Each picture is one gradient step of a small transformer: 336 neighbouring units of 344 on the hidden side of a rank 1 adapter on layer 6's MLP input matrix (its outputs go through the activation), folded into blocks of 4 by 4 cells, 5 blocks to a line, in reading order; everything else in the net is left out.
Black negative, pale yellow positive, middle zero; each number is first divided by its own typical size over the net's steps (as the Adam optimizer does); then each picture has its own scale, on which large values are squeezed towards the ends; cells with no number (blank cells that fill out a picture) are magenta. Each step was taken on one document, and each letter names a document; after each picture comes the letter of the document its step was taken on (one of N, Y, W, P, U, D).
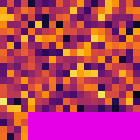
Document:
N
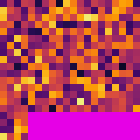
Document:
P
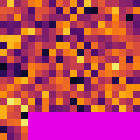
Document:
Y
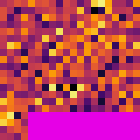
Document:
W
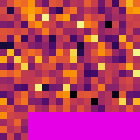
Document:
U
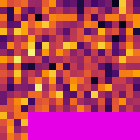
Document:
U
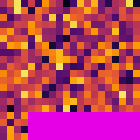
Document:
N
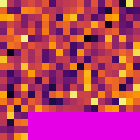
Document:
N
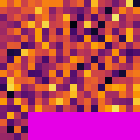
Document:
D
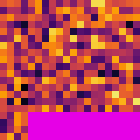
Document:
P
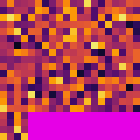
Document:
P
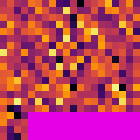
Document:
W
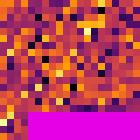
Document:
W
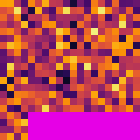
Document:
N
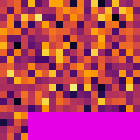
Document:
D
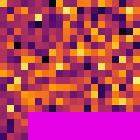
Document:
D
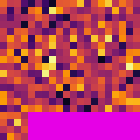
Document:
U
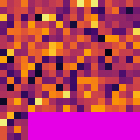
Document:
W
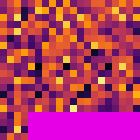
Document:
P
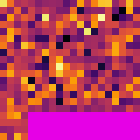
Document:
W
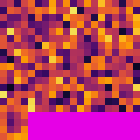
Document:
P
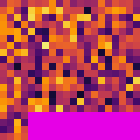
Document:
P
